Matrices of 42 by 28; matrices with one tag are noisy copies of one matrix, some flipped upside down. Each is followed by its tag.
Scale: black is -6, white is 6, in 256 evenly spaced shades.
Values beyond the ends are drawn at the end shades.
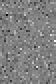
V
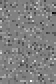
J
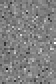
V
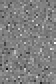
V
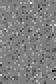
J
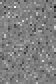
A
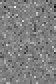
A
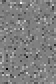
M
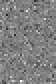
M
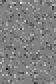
M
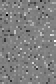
V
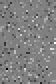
V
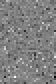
A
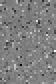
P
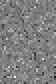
A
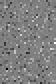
V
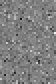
P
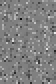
P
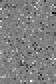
J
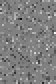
P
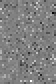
J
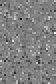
P
